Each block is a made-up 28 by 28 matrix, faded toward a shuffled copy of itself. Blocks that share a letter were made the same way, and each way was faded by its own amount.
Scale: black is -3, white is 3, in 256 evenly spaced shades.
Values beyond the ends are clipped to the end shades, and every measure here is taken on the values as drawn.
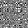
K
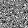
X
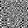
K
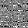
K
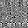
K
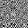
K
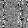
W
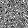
X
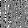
W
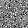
X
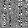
W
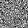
X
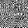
K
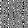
W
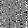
W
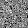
X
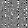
W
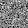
X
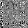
W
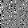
W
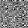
K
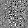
W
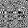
K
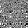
K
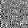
K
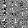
W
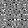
K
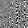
W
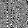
W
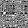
K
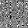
W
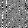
W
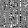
W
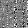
W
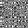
K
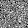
X
